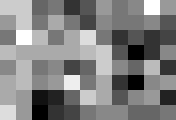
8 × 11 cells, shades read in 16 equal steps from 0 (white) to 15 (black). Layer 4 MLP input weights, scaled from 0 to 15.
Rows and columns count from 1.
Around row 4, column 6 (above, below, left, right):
2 9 5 3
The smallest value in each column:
2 0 4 5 1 2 3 7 7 0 6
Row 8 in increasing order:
2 6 7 7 8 8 9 9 11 12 15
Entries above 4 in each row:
8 10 8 8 8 9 10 10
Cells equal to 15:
3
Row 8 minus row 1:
-1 3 6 4 -1 -2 1 -1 2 9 2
